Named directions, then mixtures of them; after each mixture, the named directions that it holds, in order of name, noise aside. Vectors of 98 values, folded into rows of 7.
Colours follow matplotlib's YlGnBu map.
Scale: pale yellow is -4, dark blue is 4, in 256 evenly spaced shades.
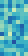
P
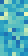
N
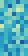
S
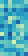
P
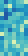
N, P, S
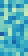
N, P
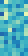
N, P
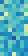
N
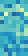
N, S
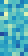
N, P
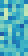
N, P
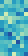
N, P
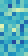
P, S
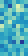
S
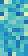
N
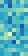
N, P, S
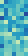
N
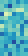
N, P, S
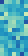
N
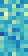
N, P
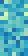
N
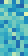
N, S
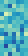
N, P, S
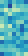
P, S
